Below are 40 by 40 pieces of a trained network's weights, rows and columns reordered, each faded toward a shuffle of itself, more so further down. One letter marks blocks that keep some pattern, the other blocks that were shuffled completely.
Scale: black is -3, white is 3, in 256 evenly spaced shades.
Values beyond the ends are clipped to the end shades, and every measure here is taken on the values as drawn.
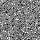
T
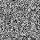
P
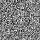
P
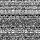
P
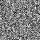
T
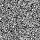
T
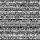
P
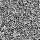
T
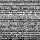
P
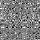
P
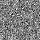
T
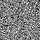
T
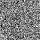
P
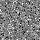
T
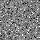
T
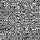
P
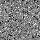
T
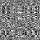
P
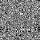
P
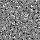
T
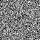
T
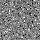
T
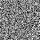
T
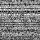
P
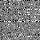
P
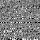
P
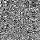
P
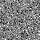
T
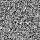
T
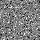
T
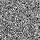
T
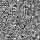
P
